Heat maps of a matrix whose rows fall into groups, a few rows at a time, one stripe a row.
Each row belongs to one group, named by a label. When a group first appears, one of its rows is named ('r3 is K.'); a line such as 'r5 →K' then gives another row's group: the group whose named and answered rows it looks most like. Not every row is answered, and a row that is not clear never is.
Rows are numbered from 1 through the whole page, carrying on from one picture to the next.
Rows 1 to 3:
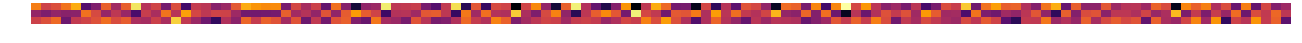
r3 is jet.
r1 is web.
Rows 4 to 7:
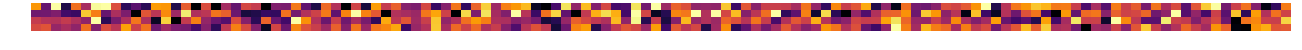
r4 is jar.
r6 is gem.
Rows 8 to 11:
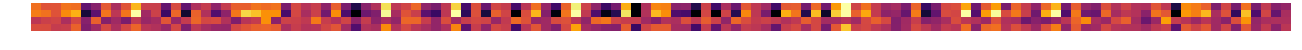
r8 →web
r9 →web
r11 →web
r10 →gem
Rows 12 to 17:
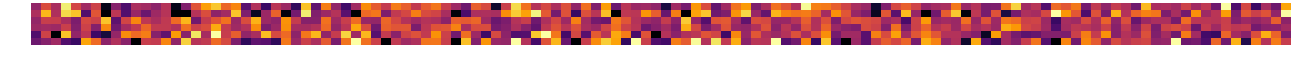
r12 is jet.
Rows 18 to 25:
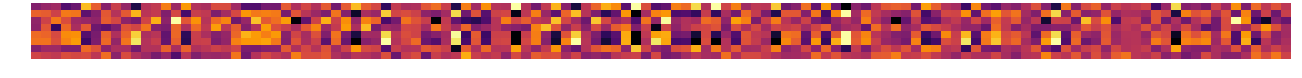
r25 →gem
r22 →web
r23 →web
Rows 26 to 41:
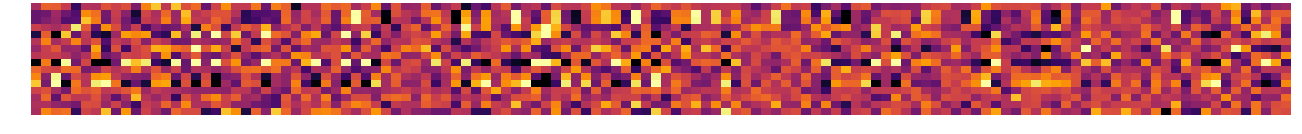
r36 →jar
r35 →web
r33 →gem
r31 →jet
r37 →jar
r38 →jet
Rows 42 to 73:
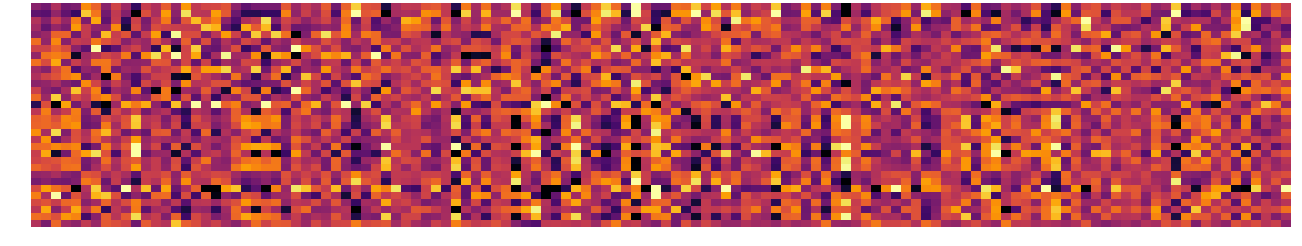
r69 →jar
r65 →web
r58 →web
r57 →jet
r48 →gem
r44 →gem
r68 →gem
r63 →jet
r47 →jar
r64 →web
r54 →gem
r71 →jet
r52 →jet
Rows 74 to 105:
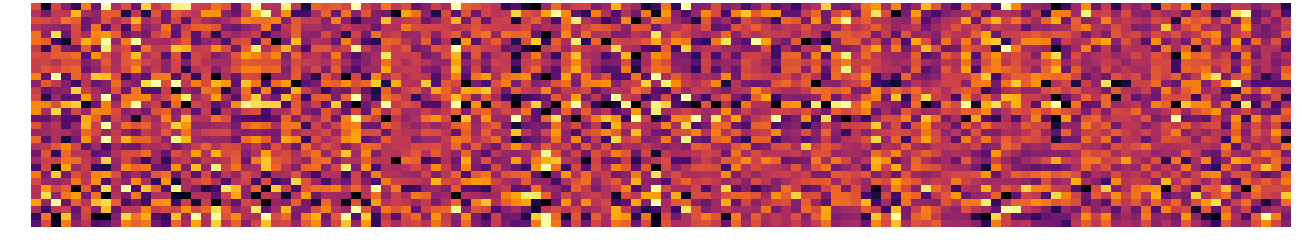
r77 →gem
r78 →jar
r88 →web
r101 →jet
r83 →web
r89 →jar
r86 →gem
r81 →web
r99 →gem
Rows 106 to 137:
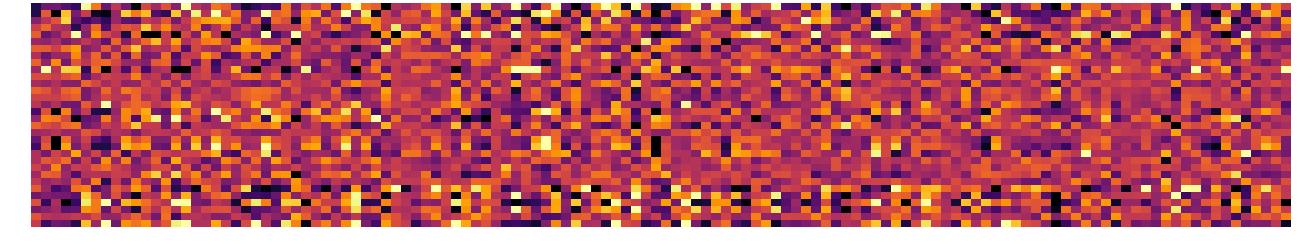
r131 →gem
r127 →gem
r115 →jet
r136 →gem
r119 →web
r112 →web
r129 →jar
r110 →gem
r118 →web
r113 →gem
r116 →web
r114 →jar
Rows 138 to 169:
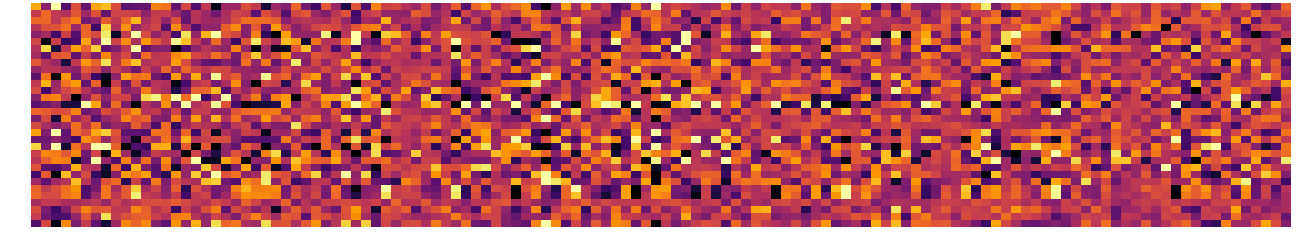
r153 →web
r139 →jet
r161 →gem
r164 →web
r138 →jar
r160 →gem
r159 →jet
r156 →jar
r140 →web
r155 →gem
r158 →jar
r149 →jet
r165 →web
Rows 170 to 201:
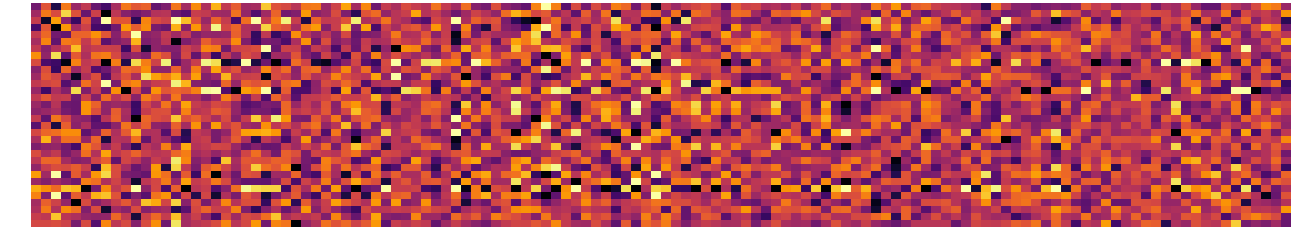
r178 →gem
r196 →web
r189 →jet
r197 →jar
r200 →jet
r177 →jar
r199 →jet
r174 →jet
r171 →jet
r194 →jar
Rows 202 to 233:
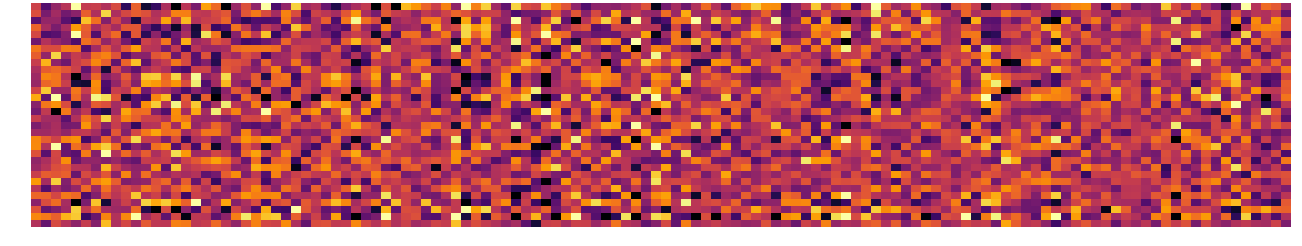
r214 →jet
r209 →jar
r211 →jet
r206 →gem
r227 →jar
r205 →gem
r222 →jar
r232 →web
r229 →web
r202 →gem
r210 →jet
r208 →web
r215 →jar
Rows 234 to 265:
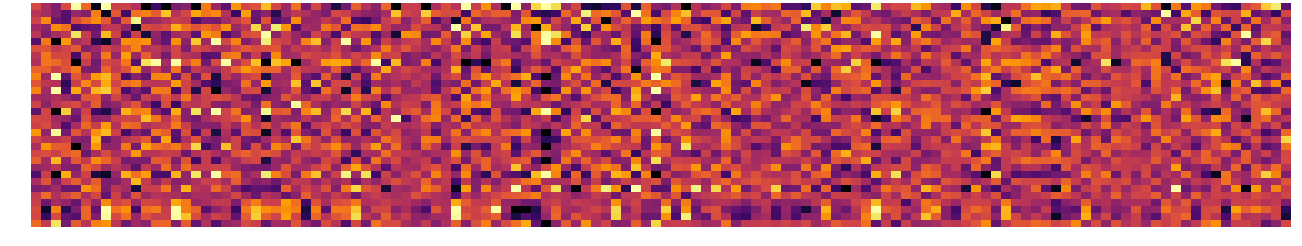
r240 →web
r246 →jar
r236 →jet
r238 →gem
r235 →gem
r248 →gem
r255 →web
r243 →web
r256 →jar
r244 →jar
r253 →gem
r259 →jet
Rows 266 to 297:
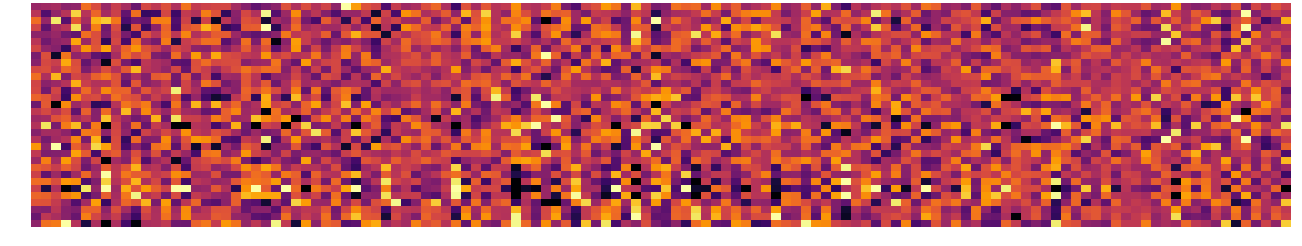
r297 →jet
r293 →web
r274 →jet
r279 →jet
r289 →web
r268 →jar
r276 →jar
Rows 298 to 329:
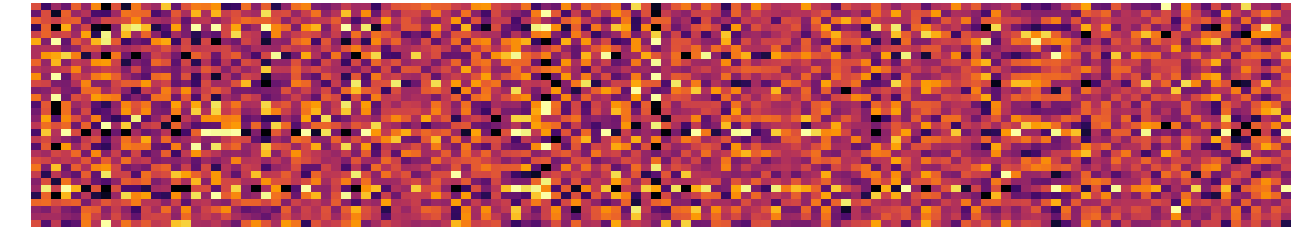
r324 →jet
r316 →jet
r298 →gem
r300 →web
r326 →web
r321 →jar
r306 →jar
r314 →jet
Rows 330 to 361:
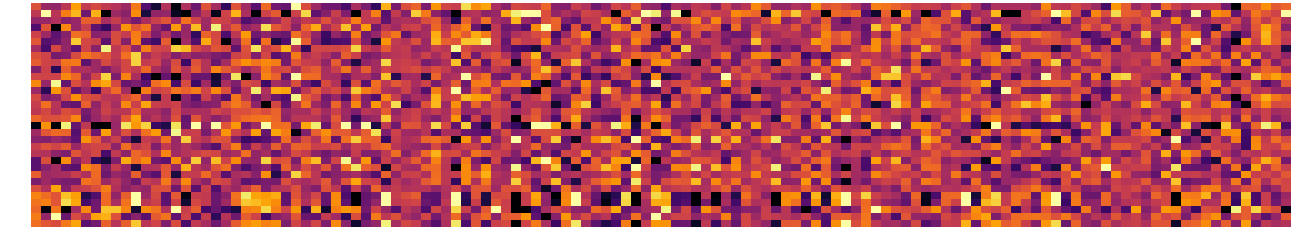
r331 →jet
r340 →gem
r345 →web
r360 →jar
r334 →gem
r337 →jet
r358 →web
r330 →gem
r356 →jar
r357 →web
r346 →web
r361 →web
